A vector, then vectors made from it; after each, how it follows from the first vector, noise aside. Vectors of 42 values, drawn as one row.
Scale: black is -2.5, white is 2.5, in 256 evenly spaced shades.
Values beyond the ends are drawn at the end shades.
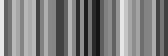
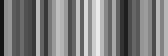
negated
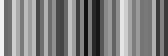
copied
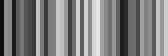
negated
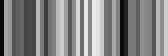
negated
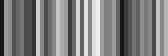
negated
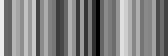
copied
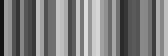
negated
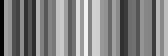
negated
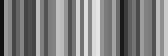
negated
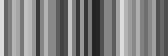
copied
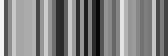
copied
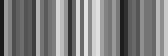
negated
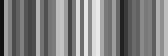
negated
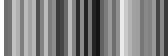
copied
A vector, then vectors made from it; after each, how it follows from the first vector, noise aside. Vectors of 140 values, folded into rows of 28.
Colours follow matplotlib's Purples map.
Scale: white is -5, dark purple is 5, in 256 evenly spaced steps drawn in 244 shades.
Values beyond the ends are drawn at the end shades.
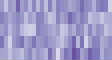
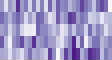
scaled up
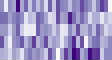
scaled up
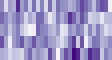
scaled up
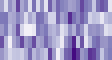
scaled up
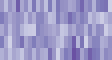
copied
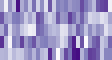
scaled up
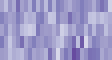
copied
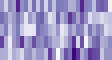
scaled up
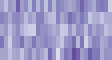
copied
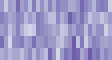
copied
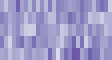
copied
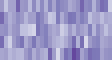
copied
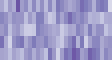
copied
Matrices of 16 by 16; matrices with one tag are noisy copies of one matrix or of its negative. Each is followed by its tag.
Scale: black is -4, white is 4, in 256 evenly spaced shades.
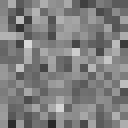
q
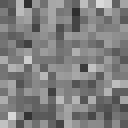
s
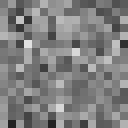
q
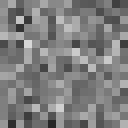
q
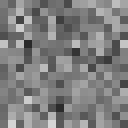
q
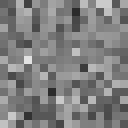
s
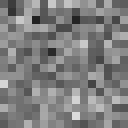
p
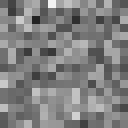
p
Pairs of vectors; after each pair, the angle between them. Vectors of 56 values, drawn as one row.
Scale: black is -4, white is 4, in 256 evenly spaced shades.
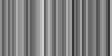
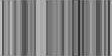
partly aligned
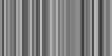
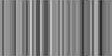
nearly parallel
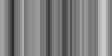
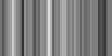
nearly opposite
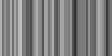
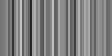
partly aligned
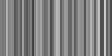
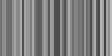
nearly opposite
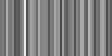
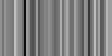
nearly opposite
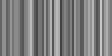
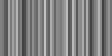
orthogonal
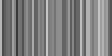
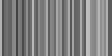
nearly parallel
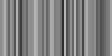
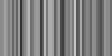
partly aligned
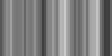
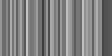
partly aligned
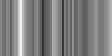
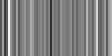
orthogonal
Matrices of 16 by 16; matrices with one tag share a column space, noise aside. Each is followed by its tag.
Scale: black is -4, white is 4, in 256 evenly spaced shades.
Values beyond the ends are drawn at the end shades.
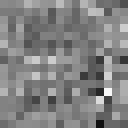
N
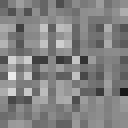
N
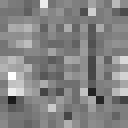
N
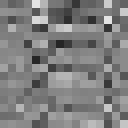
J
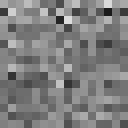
J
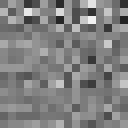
J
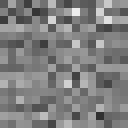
J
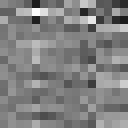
J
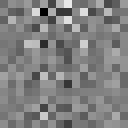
J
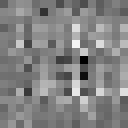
N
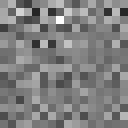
J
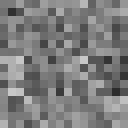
N
